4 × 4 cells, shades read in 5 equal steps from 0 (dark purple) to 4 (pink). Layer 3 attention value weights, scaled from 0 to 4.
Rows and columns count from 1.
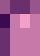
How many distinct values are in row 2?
3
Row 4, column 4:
3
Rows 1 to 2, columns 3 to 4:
1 2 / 4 3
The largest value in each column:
2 3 4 3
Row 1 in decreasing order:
2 2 1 1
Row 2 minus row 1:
-2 2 3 1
